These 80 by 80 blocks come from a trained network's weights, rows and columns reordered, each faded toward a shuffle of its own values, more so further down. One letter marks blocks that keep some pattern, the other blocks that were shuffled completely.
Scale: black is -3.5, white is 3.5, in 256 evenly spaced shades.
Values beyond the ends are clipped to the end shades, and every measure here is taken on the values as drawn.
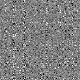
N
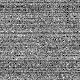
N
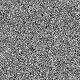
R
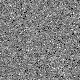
R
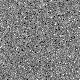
R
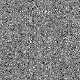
N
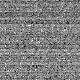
N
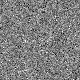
R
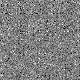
N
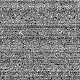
N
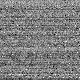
N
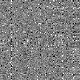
N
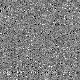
N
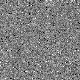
N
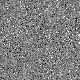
R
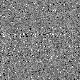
N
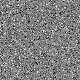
R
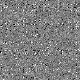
N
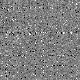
N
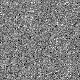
N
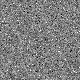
R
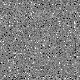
N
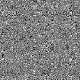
N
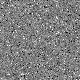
R
